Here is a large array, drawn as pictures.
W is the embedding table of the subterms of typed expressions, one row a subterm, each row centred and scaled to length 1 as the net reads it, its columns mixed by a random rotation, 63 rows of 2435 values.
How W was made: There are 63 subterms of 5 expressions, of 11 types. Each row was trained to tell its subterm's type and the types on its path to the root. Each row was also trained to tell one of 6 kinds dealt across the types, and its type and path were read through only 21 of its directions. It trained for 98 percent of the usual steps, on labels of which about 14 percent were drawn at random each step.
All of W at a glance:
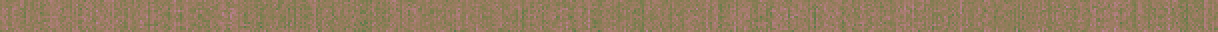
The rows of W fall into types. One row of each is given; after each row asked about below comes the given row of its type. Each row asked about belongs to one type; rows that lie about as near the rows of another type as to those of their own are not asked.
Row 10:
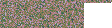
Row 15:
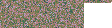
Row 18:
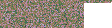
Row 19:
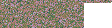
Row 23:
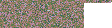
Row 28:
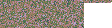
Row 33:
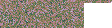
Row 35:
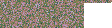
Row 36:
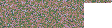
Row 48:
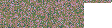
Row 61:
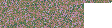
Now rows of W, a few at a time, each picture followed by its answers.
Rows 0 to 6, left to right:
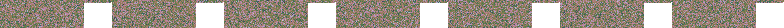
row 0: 36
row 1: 36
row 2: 23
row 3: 28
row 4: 18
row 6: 15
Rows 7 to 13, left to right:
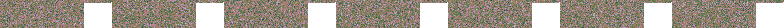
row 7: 28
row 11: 23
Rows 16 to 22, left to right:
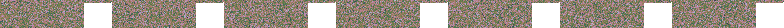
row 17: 33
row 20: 48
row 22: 23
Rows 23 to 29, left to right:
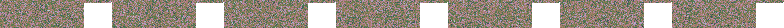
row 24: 48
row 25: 18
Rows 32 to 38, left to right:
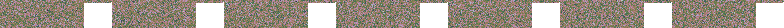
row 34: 35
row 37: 35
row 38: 19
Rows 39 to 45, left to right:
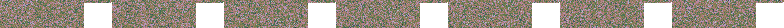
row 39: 48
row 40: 19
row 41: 36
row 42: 48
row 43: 10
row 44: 23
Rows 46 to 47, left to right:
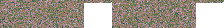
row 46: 19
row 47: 18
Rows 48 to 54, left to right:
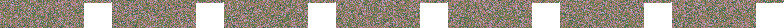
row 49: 18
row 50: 18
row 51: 23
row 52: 19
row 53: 33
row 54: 19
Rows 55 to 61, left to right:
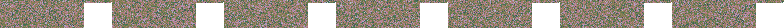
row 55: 36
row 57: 28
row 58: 33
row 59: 61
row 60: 48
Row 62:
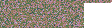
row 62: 10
